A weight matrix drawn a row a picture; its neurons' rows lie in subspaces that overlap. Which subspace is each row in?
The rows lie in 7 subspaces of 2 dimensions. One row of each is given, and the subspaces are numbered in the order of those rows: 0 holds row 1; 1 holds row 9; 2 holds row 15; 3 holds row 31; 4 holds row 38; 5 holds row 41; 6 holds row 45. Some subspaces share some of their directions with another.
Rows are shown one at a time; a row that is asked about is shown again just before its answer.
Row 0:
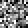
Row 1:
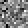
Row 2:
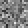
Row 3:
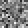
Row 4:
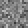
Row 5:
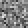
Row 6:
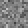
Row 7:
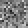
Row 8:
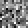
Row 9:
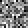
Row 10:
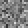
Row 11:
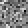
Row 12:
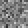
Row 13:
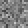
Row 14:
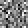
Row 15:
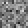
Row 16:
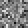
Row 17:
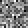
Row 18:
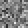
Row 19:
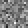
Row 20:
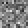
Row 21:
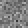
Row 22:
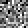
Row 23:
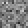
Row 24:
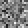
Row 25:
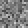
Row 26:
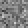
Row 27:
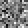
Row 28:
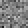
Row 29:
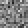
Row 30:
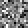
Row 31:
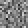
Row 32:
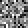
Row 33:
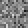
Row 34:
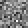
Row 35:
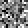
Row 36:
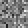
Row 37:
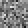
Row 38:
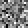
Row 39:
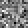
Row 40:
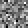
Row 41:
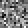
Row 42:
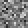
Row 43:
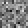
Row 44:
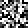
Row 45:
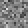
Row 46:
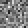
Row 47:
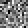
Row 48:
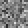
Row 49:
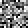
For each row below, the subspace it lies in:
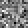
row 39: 5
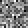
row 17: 1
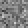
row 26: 5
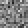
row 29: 3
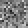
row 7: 6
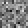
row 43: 2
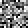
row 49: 1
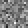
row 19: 4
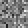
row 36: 1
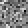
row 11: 0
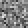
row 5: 5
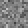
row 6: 6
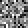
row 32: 1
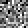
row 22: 3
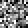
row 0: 4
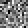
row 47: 3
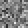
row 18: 2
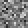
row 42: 6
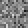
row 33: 1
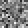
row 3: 1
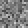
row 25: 0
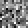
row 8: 2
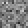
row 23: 2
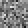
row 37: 5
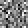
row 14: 3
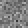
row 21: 0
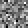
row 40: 4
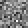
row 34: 0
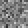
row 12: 5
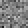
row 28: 1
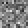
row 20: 2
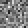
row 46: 3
